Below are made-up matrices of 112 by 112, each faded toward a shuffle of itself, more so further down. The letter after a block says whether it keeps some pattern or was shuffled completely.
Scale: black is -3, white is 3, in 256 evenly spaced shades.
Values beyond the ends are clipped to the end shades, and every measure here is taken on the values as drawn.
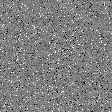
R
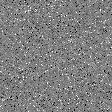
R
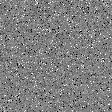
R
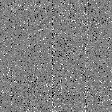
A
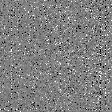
A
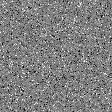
R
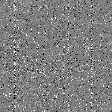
A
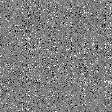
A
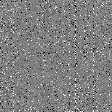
A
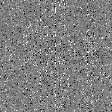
A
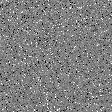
R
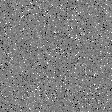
R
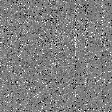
A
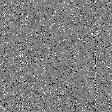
A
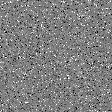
R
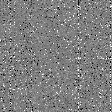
A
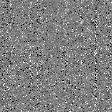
A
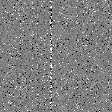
A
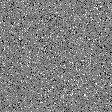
R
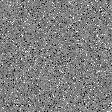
R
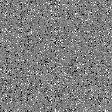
A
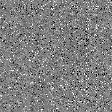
A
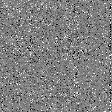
A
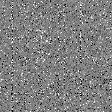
A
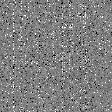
A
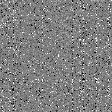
A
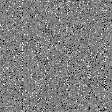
A
